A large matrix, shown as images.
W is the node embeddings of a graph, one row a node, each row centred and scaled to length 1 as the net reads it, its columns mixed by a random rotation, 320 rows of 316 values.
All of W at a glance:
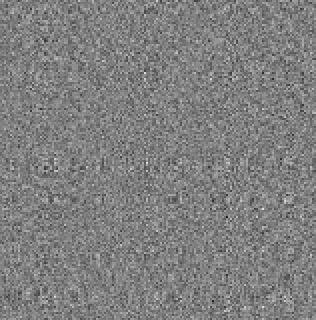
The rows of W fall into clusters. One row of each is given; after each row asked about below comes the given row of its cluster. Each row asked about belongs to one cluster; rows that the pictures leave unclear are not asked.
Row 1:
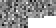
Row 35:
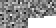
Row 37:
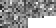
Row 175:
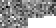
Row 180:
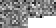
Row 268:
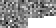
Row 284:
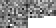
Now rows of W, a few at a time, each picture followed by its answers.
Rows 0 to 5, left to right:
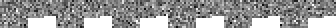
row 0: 1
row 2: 37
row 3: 284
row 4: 268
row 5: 180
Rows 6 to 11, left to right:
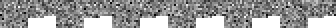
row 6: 35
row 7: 180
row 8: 35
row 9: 35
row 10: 35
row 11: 175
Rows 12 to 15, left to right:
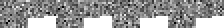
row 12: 175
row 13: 175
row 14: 1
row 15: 268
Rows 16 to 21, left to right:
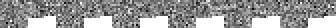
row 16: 268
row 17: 1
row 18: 1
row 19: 37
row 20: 180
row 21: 35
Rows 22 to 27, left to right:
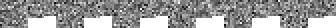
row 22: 180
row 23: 1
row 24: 284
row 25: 37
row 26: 180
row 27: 35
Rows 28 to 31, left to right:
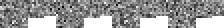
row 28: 180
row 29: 175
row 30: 180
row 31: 284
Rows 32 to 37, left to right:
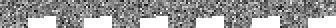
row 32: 1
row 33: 268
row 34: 284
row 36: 268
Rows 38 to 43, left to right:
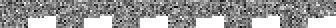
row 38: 1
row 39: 175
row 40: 175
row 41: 175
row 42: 175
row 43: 180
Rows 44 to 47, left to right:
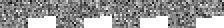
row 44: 1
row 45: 37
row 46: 1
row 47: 180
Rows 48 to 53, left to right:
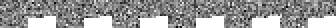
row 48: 180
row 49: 284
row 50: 1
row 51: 284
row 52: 175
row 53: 175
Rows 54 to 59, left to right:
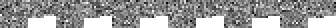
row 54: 175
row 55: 268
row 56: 180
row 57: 35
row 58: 180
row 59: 180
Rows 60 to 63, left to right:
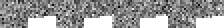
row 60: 35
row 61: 35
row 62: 175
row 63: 37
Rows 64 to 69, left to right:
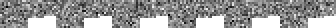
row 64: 175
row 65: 284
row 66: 37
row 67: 35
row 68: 175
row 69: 37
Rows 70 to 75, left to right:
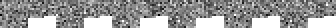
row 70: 35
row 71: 175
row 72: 268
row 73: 268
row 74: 35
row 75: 268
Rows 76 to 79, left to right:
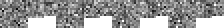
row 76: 37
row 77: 284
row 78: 268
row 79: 268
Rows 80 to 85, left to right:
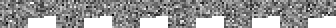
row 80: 268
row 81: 35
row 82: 35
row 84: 284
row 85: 284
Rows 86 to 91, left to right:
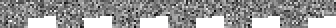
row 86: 268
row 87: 1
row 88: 35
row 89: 35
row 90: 1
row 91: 180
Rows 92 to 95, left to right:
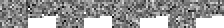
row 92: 284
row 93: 175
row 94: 37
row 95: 175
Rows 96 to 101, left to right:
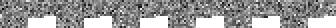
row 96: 175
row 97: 284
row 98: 284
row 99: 180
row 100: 180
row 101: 37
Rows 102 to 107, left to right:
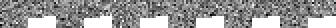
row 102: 180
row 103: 37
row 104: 268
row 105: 35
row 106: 35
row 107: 180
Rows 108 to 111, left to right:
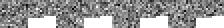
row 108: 284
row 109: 37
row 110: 35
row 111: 35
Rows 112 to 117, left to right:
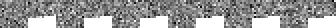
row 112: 37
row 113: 1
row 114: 268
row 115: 268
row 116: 284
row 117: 180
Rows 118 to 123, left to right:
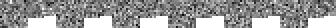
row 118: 37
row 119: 35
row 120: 1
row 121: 284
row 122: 1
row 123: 35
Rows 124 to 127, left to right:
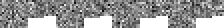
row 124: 268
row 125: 35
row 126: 268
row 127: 37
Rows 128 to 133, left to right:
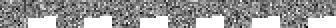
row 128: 37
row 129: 175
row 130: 180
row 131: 175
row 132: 268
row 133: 1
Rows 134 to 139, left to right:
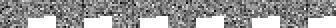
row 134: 175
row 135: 284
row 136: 1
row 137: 35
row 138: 175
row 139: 284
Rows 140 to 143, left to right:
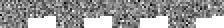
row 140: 35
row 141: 1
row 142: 268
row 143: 37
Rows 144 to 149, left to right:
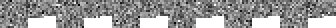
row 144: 284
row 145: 1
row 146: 1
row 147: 268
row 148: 35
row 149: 284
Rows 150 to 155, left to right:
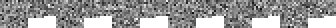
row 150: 35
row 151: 37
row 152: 180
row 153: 35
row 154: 37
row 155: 284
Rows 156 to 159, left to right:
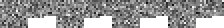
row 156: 1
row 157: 35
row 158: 180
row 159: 180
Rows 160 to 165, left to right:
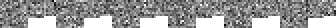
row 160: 180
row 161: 175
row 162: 180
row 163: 180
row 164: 180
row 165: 284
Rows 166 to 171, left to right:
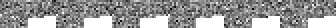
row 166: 175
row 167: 175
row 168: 175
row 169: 175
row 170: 180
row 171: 180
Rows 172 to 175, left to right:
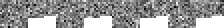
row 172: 284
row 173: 175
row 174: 37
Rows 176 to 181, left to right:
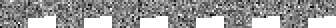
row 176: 37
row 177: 284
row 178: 284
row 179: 35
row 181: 35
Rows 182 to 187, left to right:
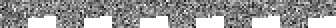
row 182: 175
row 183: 35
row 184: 180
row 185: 1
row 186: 37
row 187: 1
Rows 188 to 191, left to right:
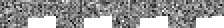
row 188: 175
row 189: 37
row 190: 268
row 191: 35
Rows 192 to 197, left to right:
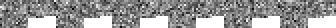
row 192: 180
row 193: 37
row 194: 284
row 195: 284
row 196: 180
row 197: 37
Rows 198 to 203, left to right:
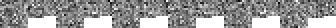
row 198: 180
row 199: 180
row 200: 180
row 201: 180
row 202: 180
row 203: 268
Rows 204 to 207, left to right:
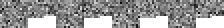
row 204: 175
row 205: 284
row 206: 1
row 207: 284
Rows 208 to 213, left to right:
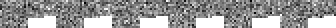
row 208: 37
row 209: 37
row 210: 180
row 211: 1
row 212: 284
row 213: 175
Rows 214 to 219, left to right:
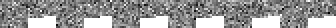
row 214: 284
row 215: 180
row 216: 284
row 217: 284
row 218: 37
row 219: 175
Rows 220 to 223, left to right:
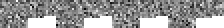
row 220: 268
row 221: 180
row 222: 1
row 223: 37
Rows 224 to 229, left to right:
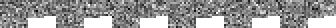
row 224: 1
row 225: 180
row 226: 37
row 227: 284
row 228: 180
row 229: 37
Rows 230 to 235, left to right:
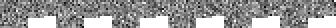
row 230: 1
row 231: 1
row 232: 268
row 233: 35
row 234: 268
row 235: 180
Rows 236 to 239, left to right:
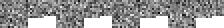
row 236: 284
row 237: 35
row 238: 284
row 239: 1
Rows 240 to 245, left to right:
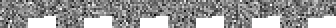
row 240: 268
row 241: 180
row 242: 35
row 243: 35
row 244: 268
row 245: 175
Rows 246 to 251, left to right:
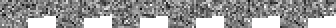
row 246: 284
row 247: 37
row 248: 180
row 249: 37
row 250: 37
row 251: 37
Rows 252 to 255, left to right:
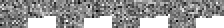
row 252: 180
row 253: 268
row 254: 175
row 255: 175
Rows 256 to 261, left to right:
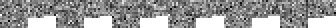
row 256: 175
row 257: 180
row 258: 37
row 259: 175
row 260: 175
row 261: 284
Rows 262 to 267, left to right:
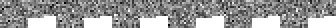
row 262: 175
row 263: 1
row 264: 1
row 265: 180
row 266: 175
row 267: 1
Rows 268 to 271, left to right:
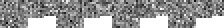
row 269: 37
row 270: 37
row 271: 268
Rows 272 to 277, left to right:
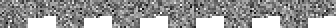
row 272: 268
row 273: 35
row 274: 284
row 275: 284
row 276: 284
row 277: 35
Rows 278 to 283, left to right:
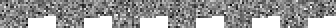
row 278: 35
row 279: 284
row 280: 1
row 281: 284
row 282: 35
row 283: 268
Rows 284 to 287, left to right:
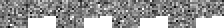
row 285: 37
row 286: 268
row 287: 175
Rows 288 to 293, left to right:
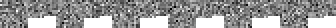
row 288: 1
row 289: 268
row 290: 1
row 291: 175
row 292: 1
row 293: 1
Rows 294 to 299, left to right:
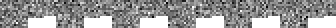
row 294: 180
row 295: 1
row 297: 180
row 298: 1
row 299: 1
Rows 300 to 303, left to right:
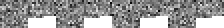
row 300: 180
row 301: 180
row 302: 35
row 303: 180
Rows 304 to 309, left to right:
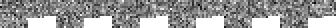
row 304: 1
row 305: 268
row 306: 37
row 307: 37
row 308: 37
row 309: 180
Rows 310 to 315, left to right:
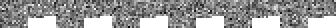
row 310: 180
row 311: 35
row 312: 175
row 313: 284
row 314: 37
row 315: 180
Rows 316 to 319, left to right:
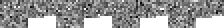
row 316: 35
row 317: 284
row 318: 37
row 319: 175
